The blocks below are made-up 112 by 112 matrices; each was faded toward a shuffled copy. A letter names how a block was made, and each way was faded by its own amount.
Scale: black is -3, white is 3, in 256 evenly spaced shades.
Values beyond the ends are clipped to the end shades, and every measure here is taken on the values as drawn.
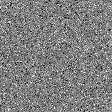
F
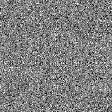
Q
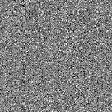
Q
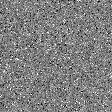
F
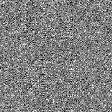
Q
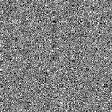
Q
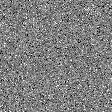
F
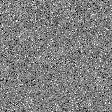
F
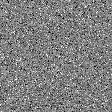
F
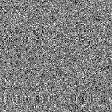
Q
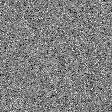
F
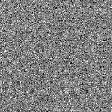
Q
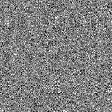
Q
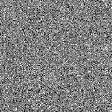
Q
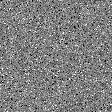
F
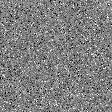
F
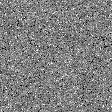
F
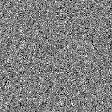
Q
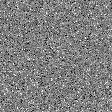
F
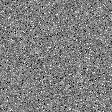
F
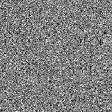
Q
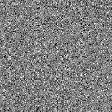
Q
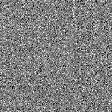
Q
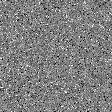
F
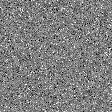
F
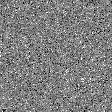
F
